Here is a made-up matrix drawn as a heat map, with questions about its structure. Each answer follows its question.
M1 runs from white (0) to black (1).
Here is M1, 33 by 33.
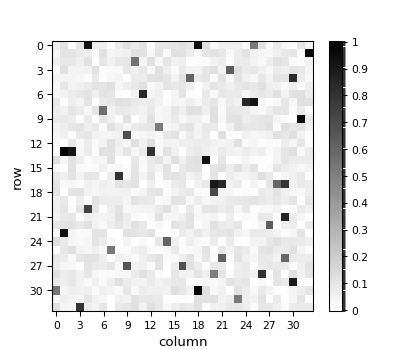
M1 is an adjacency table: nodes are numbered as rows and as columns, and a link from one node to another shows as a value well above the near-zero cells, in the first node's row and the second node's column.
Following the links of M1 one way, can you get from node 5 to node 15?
no
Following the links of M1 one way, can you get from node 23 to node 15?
no
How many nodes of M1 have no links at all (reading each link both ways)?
2
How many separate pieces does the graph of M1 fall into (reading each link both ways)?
4
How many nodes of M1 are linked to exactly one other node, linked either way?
2
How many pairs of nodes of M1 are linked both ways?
1
